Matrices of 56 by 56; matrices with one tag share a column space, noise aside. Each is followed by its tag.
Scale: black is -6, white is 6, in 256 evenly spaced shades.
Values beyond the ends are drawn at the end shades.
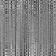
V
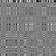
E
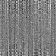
V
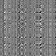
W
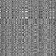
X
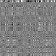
E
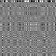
E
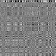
E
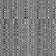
X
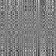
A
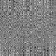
A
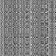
W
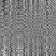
A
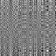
A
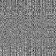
A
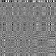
E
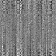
V
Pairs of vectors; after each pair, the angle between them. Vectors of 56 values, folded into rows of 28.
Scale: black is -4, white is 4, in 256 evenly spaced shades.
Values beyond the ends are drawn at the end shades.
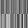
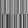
nearly opposite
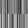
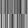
nearly parallel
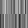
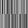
orthogonal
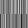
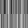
partly opposed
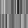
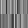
partly aligned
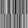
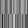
partly opposed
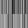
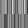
partly opposed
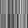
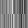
partly opposed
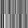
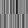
partly opposed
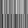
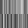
nearly parallel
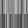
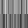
nearly parallel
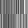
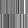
nearly parallel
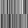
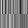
partly opposed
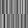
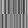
nearly opposite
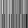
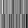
nearly parallel
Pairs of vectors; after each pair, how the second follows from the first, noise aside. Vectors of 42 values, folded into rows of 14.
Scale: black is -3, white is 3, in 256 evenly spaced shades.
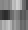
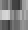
negated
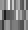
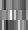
wrapped around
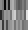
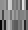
wrapped around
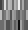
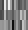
shuffled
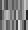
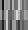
shuffled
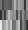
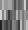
negated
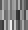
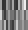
wrapped around
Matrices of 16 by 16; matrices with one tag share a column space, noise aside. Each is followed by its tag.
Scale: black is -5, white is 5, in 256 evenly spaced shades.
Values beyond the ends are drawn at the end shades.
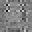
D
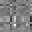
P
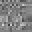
P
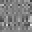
P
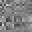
P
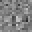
P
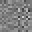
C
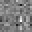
P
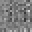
D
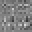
P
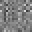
D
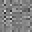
C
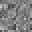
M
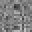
M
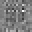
D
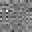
C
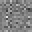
C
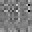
D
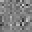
P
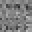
M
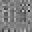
D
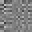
C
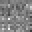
M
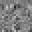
M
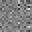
C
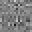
P
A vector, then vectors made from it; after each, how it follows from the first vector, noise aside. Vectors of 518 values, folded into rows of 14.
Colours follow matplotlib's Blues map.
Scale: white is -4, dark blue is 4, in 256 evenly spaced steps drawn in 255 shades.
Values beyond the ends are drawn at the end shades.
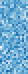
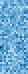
sign-scrambled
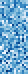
scaled up
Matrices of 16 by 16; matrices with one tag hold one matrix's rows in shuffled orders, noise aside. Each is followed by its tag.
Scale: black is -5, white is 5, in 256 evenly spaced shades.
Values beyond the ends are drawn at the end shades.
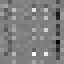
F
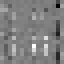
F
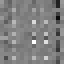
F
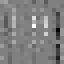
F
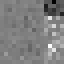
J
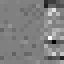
J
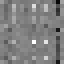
F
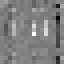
F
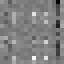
F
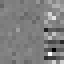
J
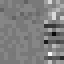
J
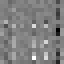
F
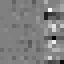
J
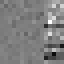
J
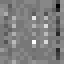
F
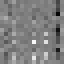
F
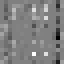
F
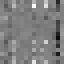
F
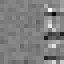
J
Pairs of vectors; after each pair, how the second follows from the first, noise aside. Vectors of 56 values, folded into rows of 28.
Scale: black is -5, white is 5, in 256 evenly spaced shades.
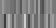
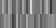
reversed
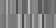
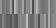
reversed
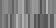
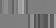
partly zeroed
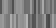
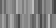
wrapped around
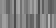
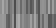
wrapped around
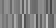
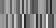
scaled up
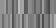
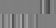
partly zeroed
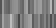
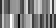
scaled up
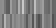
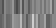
reversed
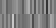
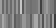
wrapped around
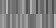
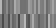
reversed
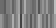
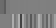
partly zeroed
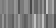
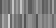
reversed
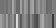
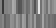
reversed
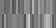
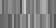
wrapped around
